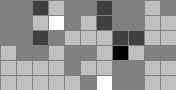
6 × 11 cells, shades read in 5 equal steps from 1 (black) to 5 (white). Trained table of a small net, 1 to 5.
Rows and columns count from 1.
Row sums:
33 38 35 35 41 42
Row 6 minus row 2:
1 1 0 -1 1 -1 3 0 0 0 0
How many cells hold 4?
30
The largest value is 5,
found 2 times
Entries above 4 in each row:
0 1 0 0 0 1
